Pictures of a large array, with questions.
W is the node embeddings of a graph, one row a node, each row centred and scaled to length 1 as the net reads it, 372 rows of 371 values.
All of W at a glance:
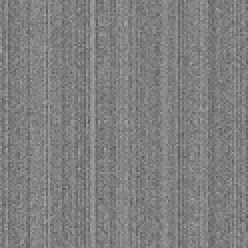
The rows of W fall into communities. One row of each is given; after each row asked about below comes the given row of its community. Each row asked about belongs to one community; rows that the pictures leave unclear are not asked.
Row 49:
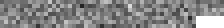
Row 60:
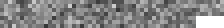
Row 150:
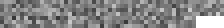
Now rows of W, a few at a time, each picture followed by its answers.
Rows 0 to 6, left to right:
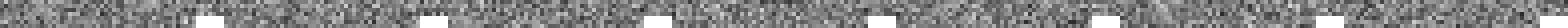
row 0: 60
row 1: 150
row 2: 49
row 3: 60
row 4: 60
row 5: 60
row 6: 49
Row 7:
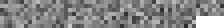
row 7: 49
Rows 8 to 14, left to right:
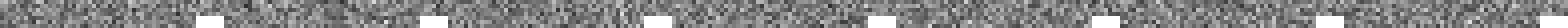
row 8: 150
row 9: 60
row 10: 49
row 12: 49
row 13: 60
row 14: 60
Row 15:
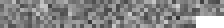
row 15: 60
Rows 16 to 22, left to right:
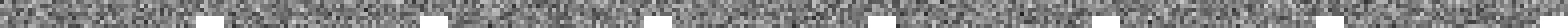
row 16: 49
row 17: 49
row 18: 60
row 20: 150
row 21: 60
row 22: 150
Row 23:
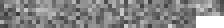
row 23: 150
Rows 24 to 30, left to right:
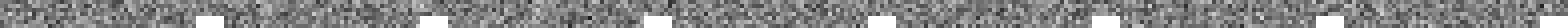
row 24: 49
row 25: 150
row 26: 49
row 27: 49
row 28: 60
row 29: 150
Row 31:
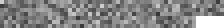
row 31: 60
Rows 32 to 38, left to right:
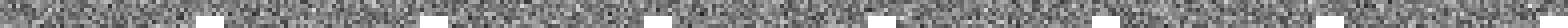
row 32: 49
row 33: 49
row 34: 49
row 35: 49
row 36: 49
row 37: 150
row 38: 49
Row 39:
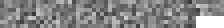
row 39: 60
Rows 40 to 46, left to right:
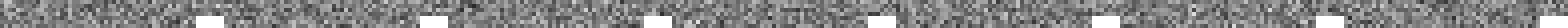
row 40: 60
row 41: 49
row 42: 60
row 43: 150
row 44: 150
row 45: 60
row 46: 60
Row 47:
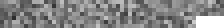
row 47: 150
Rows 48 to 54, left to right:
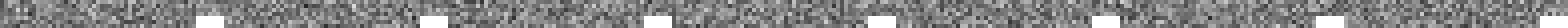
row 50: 60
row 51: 150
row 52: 49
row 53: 150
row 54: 49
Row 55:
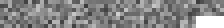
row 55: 60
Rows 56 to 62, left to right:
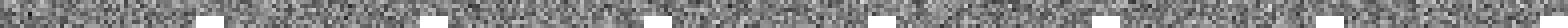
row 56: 150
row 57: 60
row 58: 49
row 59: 150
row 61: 49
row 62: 150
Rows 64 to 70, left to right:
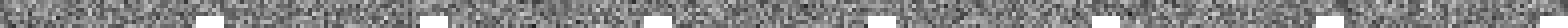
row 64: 150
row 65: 150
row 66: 60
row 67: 60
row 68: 49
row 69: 150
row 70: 150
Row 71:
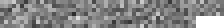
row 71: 150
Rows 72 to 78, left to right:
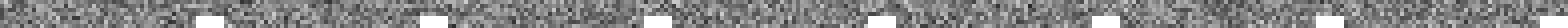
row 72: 60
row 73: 60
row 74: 150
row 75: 150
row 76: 150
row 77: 60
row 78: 49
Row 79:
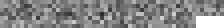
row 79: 49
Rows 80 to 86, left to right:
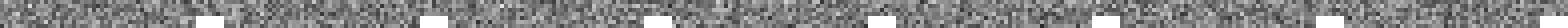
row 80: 60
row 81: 49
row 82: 60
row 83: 150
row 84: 150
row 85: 60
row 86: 60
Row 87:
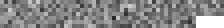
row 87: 49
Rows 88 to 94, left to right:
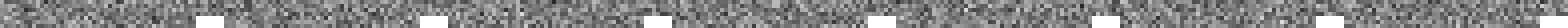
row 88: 49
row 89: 49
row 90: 60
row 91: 49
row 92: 49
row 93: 60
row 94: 60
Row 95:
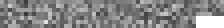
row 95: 60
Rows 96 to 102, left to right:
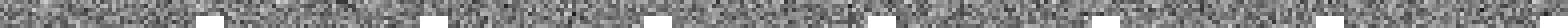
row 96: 150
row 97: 60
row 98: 150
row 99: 49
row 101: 49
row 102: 150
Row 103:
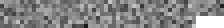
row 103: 150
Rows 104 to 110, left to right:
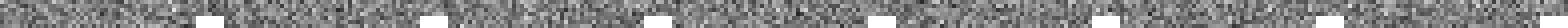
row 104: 60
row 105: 150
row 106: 150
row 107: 49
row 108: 150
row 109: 150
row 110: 150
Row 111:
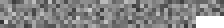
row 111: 49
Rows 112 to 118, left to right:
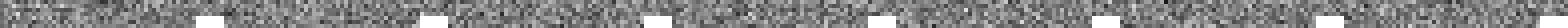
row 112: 60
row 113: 150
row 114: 49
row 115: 150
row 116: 49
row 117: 49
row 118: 60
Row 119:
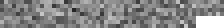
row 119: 150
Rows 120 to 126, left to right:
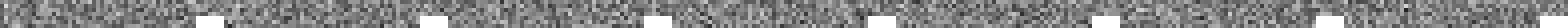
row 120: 150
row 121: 49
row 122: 60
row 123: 60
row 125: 60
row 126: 49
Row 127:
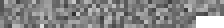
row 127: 150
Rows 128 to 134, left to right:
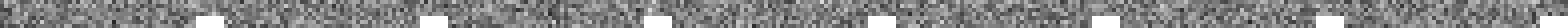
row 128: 150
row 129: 49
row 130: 60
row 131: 60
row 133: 60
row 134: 49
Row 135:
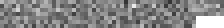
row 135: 150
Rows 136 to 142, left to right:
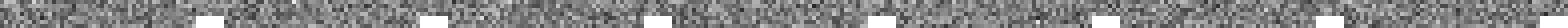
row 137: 49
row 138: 60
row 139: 150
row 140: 49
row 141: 60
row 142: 150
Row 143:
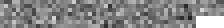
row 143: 49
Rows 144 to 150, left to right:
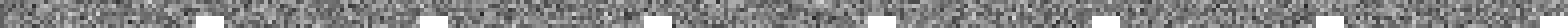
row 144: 60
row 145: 60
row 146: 49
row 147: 60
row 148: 49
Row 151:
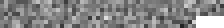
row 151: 150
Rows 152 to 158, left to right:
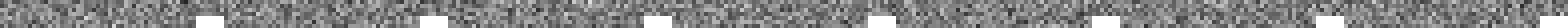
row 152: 60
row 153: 60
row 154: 60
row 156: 150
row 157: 49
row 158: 49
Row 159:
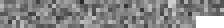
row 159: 49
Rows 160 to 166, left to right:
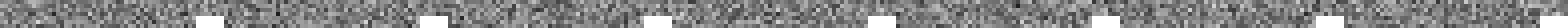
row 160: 49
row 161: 49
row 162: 60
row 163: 49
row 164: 60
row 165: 49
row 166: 150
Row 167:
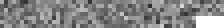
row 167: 60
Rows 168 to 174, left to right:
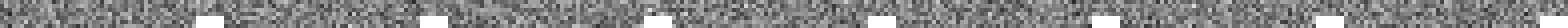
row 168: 150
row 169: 60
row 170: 150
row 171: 49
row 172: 60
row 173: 49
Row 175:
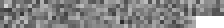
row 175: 150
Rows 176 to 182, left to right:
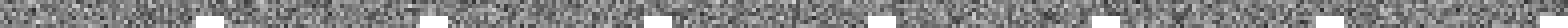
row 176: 49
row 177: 60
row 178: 60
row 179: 150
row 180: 49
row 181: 49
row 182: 49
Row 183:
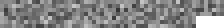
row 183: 49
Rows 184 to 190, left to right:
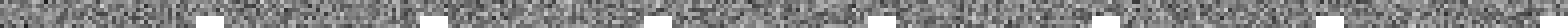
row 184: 49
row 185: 49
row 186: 150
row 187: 49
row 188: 150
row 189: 49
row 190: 60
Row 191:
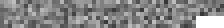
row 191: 150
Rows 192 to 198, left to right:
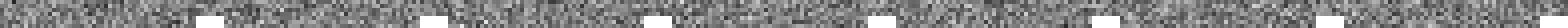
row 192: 60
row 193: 49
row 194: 60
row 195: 150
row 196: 60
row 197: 60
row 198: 49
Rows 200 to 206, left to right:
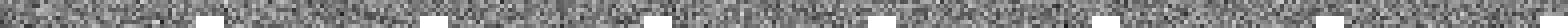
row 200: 150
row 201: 60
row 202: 49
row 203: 60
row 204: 49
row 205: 60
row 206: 49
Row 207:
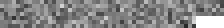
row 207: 49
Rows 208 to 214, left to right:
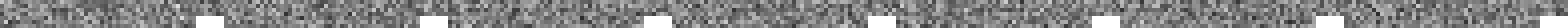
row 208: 60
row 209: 60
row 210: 150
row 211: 49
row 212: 150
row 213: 49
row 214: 60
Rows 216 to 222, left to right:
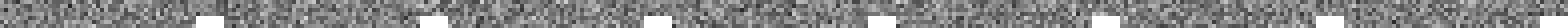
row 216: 49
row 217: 150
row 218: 150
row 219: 60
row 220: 60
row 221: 49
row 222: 60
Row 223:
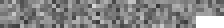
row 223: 49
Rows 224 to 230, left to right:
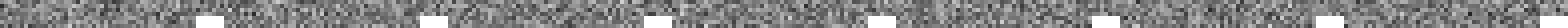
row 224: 60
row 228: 60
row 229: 60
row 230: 60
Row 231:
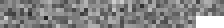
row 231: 150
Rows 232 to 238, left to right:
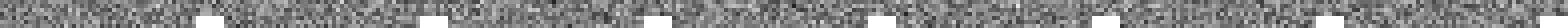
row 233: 60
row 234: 60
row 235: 60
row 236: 150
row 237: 60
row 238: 60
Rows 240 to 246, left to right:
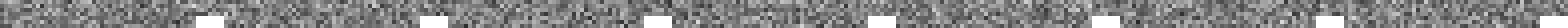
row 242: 49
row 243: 150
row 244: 49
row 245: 60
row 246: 60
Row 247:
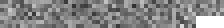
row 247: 49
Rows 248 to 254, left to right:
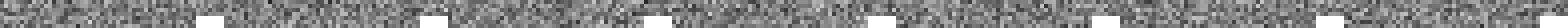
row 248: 150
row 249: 60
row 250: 60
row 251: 49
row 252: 60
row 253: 150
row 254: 60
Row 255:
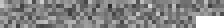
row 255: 49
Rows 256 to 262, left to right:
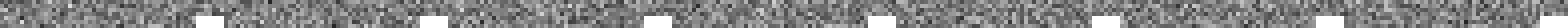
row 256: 60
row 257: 60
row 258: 150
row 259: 49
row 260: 150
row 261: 49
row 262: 150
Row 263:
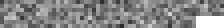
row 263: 60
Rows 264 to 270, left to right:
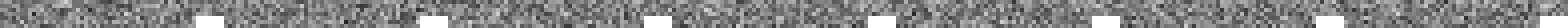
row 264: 60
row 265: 49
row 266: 49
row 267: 150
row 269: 49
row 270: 150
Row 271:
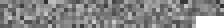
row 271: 60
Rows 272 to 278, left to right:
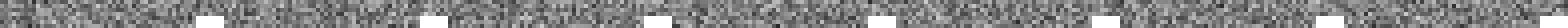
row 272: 49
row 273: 60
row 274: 150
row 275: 49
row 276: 49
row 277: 150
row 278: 150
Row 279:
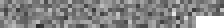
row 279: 49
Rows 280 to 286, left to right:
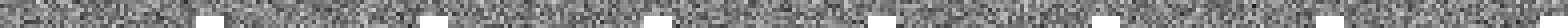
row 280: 60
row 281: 60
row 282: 49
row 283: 49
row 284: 49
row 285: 60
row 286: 150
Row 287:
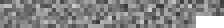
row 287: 49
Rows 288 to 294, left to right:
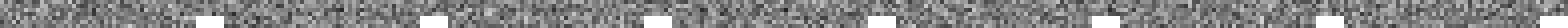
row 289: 150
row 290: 60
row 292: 60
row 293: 60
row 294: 150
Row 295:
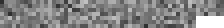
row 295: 150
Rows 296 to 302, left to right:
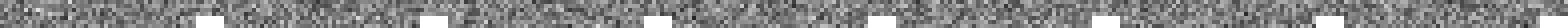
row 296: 60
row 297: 60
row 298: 60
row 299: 60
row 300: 49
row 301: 49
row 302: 60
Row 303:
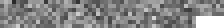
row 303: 60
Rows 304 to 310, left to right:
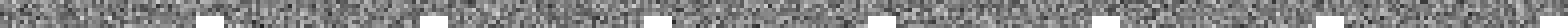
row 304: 150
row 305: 60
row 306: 60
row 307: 150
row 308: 60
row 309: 49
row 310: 49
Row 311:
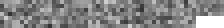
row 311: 150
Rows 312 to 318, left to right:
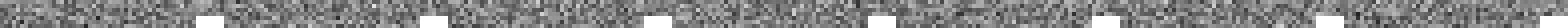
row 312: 150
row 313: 49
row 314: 150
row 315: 60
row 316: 150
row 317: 49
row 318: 150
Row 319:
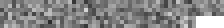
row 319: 60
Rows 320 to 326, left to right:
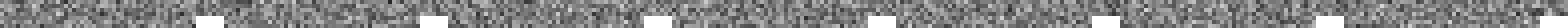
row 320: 49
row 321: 60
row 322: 49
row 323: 49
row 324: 49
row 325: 49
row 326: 60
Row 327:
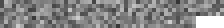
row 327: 150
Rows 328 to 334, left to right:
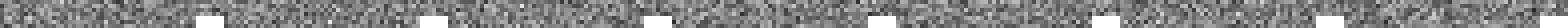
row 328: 60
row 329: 60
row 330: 60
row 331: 150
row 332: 150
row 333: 49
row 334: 60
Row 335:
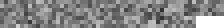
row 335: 60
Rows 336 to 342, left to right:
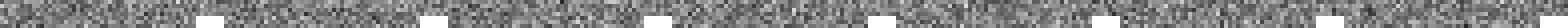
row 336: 49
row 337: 49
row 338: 49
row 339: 49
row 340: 60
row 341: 60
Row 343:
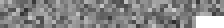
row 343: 60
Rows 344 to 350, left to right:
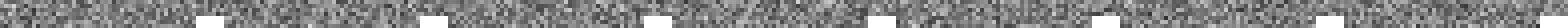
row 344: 49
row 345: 49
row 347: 60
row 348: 150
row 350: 60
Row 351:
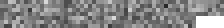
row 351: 150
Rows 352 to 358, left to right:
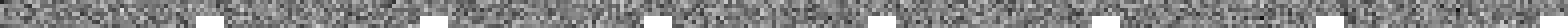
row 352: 49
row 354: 49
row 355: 150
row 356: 150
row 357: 49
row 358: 150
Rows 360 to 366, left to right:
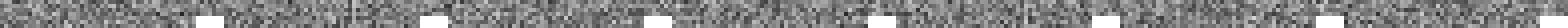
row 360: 60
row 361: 150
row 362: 60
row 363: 60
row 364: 150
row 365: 60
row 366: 60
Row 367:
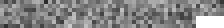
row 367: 49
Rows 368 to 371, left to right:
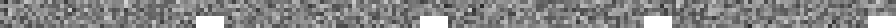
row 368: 49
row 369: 49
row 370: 60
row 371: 150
